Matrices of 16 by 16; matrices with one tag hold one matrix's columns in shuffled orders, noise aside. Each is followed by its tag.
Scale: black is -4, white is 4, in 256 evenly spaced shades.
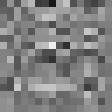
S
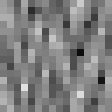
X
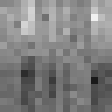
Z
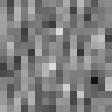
X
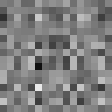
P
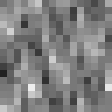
X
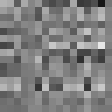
S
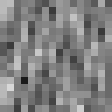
X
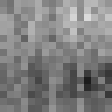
Z
